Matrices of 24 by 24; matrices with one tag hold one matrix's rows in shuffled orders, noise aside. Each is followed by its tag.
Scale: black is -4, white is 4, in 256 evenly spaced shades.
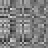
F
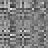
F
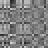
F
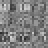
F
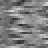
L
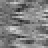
L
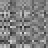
F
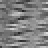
L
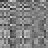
F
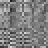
F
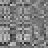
F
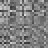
F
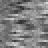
L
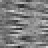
L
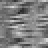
L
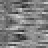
L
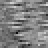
L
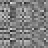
F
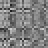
F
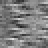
L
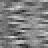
L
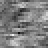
L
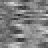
L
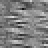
L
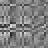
F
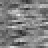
L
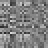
F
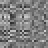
F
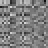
F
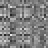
F
